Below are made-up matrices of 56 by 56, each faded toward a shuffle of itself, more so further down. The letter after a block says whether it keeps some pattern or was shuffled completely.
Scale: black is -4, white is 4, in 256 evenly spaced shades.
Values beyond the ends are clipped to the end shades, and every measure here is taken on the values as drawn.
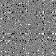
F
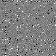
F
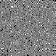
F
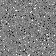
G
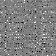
F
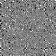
F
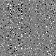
F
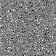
G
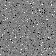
G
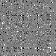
F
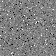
G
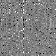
F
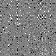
F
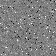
G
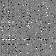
F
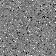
G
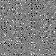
F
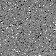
G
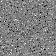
G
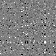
F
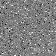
G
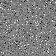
G
